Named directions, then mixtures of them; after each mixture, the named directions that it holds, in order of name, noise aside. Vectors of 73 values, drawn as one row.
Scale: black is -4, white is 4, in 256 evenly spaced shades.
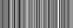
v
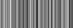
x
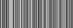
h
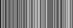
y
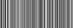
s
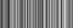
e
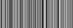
e, h, v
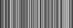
e, x, y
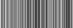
y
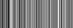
e, h, v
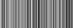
h, y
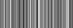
x, y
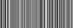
s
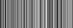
s, y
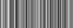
e, v, y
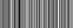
v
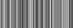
e, x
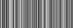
h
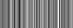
v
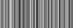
v, x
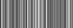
e, y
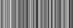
x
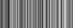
e
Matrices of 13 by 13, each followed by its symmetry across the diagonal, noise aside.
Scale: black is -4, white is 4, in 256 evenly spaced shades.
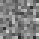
antisymmetric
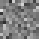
antisymmetric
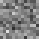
neither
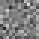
antisymmetric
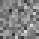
neither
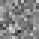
neither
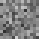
neither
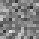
neither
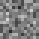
antisymmetric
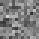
neither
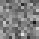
antisymmetric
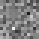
antisymmetric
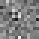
antisymmetric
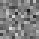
antisymmetric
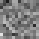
neither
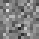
neither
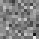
neither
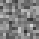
antisymmetric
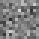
antisymmetric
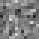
antisymmetric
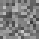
antisymmetric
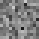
neither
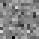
neither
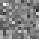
neither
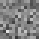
neither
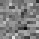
neither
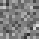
antisymmetric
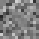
antisymmetric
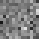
neither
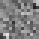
antisymmetric
